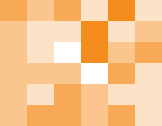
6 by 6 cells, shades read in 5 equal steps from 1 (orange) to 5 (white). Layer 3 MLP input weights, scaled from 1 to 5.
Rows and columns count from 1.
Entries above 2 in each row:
3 5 4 5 5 3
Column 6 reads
4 3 2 4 4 4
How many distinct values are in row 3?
5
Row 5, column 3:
2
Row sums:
16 19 18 20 20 16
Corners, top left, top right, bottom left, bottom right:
2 4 3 4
